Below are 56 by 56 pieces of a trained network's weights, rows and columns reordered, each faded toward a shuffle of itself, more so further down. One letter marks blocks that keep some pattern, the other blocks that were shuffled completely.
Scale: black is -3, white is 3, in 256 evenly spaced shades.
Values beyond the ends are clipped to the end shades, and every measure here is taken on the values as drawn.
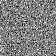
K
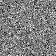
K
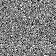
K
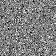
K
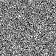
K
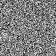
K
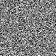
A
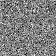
K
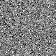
K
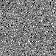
A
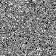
K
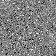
K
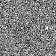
A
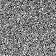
K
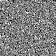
A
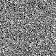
A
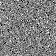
K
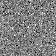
A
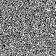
K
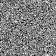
K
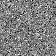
K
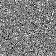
K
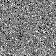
K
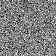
K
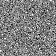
K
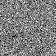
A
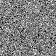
K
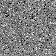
K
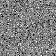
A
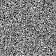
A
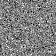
K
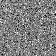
K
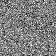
K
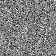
K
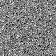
K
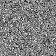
A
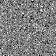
A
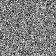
K
